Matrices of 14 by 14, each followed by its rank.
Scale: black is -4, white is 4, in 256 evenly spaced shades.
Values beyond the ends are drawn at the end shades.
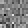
three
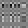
one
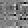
three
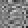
three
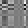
one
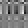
one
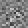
three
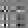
one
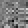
three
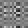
one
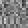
three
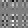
one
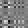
one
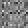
three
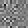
three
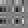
one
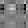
one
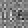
three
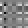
one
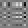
one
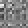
three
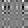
one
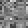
three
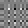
one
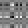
one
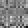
three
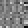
three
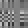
one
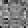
three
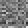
three
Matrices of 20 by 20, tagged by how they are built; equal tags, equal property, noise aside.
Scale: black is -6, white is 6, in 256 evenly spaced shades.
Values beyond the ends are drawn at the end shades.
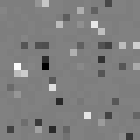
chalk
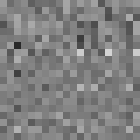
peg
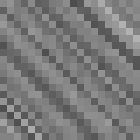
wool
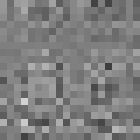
peg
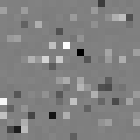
chalk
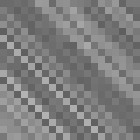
wool
